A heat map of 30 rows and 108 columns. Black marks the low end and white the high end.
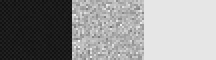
The table splits into one row of 3 panels. Panel 1,1: very low, checkered, faint in contrast. Panel 1,2: high, fine-grained. Panel 1,3: very high, flat.
